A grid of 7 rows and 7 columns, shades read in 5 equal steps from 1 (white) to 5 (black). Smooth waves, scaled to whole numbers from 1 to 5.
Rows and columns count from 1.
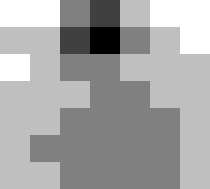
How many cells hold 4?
2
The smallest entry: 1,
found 6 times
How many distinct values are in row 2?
5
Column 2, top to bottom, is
1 2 2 2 2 3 2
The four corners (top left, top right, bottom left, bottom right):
1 1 2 2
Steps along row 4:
same same up same down same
